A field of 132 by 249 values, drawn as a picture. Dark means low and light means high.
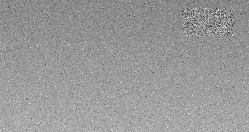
Roughest part: top right. Slope: up to the bottom. Average level on the scale: 60%. Grain: fine. Odd patch: rougher, in the top right.
